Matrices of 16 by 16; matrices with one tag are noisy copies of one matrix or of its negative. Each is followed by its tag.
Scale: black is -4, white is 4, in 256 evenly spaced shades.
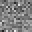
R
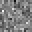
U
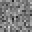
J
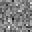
J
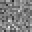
J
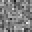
U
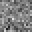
J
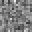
U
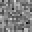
U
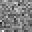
R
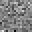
R
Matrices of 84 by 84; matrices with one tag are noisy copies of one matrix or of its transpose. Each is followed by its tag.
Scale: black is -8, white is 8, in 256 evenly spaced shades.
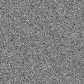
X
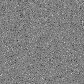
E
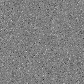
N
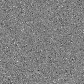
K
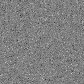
E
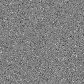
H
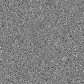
H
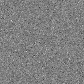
N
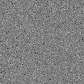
X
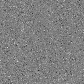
K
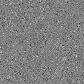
H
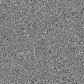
N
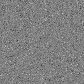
E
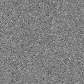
N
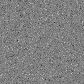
E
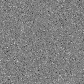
K
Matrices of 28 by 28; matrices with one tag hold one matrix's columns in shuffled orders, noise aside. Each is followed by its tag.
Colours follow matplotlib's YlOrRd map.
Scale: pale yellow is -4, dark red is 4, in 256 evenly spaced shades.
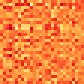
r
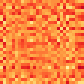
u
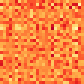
r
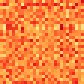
r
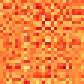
u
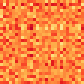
r
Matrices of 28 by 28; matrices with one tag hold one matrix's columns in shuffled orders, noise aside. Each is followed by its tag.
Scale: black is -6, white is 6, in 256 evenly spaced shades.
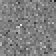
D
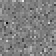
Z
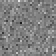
Z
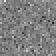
Z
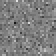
Z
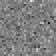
Z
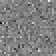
Z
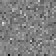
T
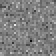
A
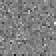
T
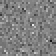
A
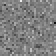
Z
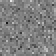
Z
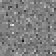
A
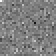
Z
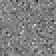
D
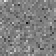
Z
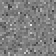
A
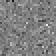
D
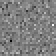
A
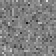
Z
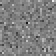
Z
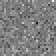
Z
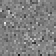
T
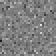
A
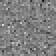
D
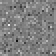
A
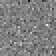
D
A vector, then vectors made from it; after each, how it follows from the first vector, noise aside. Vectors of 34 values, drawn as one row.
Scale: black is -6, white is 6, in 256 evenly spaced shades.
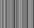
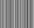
sign-scrambled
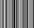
scaled up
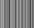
wrapped around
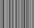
wrapped around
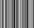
scaled up
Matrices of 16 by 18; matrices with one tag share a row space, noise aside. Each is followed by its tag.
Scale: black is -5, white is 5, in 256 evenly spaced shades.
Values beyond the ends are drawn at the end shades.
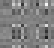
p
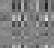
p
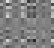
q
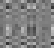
q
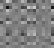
q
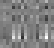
p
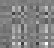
p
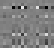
p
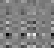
q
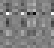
q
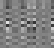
q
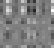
q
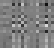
p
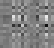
p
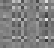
p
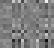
p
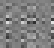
q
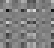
q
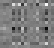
p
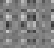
q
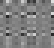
q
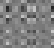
q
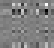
p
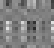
q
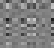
q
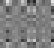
q
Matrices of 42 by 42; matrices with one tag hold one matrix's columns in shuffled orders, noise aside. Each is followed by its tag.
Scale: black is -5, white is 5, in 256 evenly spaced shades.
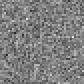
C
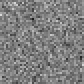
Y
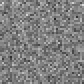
Y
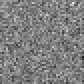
Y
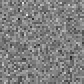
Y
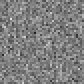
C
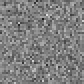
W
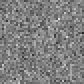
C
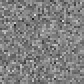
W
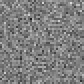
Y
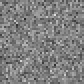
W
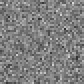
Y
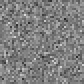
W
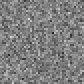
C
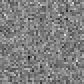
Y
